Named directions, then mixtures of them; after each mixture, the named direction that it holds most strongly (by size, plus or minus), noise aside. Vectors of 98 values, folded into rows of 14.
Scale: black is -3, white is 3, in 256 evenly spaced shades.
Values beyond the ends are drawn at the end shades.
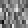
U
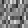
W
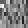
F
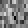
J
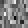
J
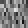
F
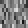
U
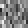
U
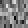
J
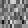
W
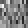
F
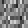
W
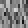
F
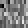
F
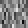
U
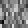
U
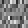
W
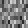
W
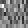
F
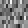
W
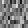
W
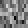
J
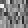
F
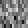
U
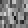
J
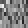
F
